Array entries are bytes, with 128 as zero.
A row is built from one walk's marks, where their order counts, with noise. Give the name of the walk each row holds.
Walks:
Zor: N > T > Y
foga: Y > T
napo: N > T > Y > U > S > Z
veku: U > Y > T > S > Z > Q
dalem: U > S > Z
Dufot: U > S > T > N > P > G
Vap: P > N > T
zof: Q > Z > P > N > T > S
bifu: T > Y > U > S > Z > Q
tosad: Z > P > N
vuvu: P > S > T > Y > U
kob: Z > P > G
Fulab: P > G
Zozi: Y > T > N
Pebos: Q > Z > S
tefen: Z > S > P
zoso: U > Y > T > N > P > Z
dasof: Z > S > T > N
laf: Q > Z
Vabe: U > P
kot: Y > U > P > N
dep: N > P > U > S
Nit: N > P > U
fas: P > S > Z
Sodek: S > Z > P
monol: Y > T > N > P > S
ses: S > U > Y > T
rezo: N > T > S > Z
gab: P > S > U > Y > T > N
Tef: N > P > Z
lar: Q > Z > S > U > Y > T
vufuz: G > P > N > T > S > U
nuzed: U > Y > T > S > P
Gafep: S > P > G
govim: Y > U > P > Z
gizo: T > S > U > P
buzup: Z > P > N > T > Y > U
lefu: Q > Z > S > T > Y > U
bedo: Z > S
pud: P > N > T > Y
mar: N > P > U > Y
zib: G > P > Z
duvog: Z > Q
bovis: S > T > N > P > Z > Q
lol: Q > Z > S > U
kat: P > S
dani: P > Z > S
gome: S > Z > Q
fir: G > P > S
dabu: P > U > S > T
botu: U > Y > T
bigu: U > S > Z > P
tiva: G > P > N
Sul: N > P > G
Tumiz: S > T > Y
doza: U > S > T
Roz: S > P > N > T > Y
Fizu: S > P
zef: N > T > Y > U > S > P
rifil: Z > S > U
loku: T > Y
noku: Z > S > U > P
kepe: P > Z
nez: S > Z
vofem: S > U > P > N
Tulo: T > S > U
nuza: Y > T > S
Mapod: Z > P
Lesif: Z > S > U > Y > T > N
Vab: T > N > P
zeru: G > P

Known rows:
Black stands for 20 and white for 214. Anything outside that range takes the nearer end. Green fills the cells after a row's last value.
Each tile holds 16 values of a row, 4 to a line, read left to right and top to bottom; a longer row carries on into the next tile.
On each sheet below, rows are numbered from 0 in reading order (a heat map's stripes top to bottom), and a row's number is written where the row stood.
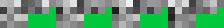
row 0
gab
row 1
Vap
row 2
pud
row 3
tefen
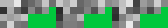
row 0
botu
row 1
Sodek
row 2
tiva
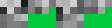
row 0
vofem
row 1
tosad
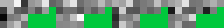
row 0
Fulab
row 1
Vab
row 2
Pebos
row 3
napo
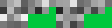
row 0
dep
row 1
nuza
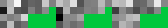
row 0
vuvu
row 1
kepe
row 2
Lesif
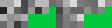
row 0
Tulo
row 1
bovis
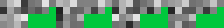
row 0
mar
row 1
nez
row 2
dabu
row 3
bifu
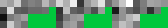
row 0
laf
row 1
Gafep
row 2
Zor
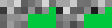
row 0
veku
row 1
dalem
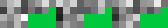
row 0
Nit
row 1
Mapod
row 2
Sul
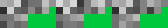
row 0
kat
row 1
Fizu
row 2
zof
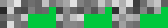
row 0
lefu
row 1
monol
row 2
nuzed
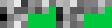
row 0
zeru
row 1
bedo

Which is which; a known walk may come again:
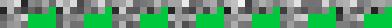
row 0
kot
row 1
rifil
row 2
bifu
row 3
nuza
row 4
Roz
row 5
zoso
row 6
rezo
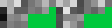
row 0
dani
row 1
lol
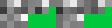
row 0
Dufot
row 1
dasof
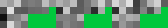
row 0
laf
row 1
bigu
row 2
nuzed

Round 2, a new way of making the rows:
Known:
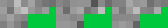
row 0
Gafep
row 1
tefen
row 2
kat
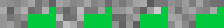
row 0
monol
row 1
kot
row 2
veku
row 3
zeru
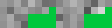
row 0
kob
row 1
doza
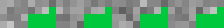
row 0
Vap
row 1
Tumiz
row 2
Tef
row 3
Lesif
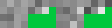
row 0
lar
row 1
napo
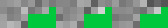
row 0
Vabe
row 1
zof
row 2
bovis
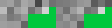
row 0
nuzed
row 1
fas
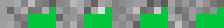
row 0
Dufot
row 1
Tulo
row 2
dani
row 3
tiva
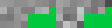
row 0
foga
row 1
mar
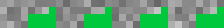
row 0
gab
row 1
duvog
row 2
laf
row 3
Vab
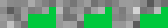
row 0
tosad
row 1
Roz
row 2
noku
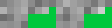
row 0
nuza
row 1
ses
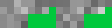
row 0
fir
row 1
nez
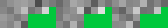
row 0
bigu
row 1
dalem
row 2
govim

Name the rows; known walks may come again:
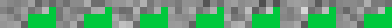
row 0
Mapod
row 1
duvog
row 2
Nit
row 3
Fizu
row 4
zef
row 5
noku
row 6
kepe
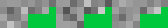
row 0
vofem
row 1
zoso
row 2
botu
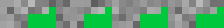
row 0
Dufot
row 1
gome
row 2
loku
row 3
kob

